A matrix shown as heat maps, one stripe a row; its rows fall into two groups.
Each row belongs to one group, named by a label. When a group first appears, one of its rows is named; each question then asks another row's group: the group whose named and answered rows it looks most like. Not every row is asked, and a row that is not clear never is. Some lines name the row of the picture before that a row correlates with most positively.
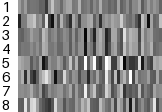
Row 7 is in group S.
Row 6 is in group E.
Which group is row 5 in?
S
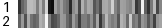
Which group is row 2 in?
E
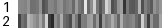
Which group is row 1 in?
S
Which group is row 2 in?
E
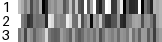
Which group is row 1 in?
S
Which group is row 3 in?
E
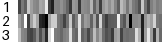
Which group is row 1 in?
E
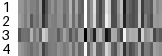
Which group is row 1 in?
S
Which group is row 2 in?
S
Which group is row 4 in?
S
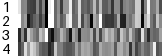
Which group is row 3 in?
E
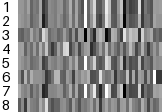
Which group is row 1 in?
S
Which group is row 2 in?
S
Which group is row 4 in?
E
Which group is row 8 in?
E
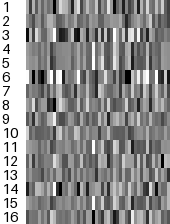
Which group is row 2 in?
E
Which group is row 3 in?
E
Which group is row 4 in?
S
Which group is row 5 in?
S
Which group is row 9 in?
E
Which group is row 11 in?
S
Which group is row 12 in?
E
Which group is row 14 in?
E
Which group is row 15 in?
S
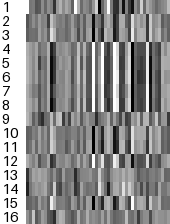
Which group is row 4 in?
S
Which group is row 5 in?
S
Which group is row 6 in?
S
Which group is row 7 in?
S
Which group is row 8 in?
S
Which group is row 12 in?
S
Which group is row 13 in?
E
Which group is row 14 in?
E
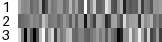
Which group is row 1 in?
S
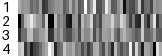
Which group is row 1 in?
S
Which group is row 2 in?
E
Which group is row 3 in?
E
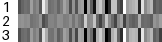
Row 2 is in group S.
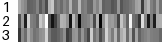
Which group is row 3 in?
E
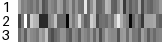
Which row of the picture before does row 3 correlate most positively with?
2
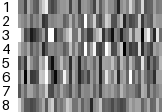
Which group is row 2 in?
S
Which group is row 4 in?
S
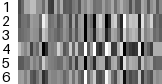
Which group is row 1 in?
E
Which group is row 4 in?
S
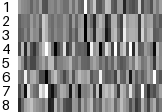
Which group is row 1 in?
S
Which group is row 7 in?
E
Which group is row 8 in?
E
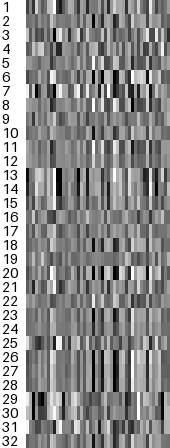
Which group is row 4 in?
E
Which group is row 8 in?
S
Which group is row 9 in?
E
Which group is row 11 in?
S
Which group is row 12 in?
S
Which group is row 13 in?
E
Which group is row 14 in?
E
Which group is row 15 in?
E
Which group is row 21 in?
E
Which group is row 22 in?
S
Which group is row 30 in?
E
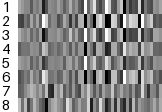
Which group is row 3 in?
S
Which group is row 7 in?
E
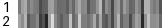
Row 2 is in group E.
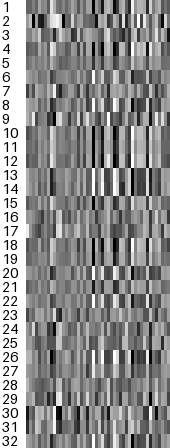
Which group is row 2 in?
E
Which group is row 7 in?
E
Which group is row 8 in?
S
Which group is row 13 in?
S
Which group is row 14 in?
S
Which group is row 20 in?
S
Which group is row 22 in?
S
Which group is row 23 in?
E
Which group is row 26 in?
S
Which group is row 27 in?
S
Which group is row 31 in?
E
